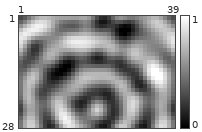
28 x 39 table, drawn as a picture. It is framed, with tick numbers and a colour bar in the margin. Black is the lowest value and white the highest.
Slope: none. Grain: blotchy. Rings: centred on the bottom middle. Average level on the scale: 50%. Lone odd cells: none.
